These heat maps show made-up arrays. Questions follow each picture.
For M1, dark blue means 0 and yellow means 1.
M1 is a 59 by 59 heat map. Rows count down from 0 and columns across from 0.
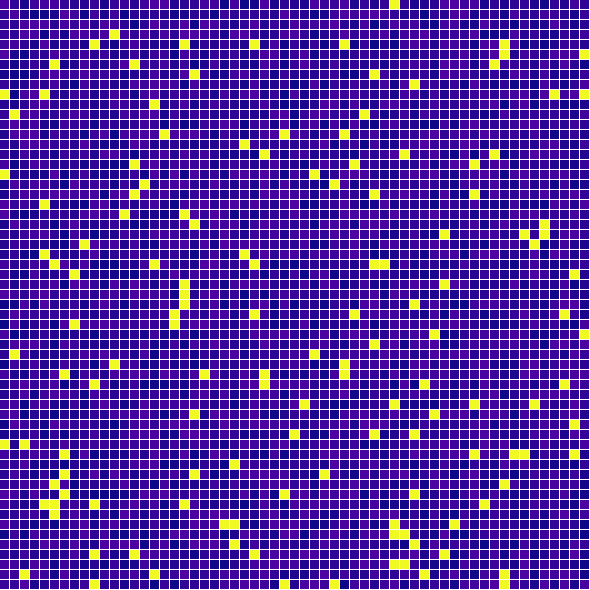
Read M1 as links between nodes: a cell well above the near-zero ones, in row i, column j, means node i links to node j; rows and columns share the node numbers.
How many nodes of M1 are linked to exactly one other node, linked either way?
4
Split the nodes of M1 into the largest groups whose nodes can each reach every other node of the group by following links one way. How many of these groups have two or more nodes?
3
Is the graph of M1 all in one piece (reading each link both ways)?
yes
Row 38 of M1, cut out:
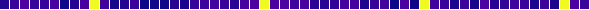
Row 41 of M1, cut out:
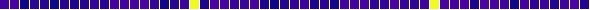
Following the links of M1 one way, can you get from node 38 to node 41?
yes
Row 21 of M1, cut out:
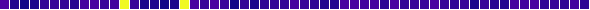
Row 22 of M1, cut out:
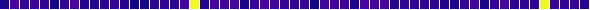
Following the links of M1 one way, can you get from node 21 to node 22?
no
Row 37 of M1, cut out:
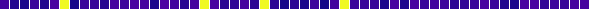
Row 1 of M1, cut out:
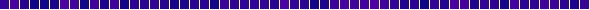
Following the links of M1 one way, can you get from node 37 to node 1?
yes
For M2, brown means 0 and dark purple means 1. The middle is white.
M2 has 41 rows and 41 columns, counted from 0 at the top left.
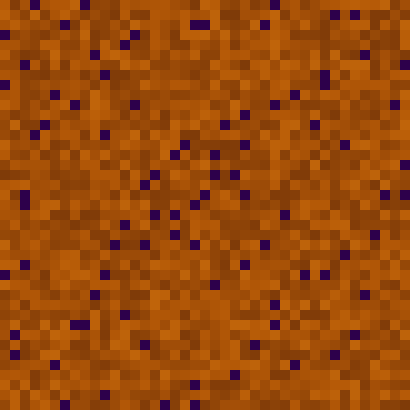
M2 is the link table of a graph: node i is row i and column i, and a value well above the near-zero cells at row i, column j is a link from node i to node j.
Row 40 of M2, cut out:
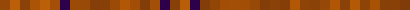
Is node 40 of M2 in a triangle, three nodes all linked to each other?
no
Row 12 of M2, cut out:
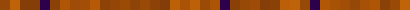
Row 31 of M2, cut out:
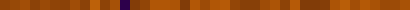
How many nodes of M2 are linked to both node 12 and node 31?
0
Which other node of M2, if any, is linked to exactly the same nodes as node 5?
node 29
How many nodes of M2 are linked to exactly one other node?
12
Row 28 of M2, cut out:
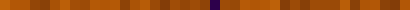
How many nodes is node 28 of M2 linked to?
1
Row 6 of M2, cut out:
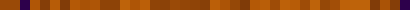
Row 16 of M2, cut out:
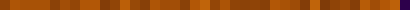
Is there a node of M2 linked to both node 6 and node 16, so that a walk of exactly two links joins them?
yes
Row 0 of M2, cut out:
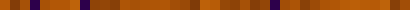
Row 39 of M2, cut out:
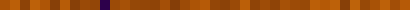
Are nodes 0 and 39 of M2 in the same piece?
yes
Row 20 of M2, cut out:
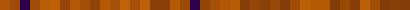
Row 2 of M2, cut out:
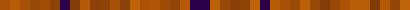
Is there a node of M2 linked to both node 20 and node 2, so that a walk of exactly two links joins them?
yes
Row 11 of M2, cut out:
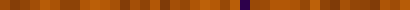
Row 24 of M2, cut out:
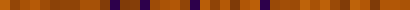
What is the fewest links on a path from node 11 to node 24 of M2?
1
